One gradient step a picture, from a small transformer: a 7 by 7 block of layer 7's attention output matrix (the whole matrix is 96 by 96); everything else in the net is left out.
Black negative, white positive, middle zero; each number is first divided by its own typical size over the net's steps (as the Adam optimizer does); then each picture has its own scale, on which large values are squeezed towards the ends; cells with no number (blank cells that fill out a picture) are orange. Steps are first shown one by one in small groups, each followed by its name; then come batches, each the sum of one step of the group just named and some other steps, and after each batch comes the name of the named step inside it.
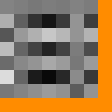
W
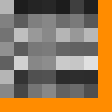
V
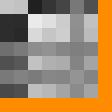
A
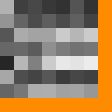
V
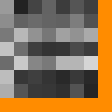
V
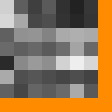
V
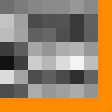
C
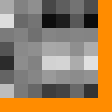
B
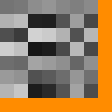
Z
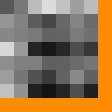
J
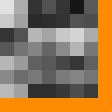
J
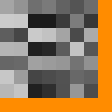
Z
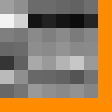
C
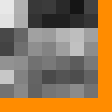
J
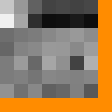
B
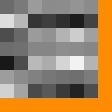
C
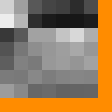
B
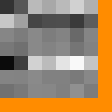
C
